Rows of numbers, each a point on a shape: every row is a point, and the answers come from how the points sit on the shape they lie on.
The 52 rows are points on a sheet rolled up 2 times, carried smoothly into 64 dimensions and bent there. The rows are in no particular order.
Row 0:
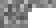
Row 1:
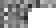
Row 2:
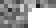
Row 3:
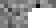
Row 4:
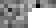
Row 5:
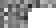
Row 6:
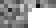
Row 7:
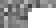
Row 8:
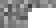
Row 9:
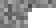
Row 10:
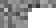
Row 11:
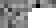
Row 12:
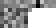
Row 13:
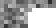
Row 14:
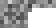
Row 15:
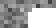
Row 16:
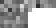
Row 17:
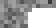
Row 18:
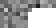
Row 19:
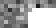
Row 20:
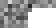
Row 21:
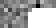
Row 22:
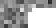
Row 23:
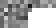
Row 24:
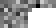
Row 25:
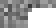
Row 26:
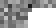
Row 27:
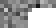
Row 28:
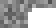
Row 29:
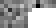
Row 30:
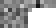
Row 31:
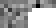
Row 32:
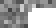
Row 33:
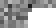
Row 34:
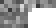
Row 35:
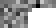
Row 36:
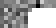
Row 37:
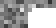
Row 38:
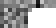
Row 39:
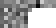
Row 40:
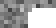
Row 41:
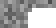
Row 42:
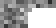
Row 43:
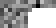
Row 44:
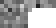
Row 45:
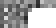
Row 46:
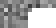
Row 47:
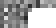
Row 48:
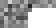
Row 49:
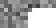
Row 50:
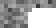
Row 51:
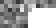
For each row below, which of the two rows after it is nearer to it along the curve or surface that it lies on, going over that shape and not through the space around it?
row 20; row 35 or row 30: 35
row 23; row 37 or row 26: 26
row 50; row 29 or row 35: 29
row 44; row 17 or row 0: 17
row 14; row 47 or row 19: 47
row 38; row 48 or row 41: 48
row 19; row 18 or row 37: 37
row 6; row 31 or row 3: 31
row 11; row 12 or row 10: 10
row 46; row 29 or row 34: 29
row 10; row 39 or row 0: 0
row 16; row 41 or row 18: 41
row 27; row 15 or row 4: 4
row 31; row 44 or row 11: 11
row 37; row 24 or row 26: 26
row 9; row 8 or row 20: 8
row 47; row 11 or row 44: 11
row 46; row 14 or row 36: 14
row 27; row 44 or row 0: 0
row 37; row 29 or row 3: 29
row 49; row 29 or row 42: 29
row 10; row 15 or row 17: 17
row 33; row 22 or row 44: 22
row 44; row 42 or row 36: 42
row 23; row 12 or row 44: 12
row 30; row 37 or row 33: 37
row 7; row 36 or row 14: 14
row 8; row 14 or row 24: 14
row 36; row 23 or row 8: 23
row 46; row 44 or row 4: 4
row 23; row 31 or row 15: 31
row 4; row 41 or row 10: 10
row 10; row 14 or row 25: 25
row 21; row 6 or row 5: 6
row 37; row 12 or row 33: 33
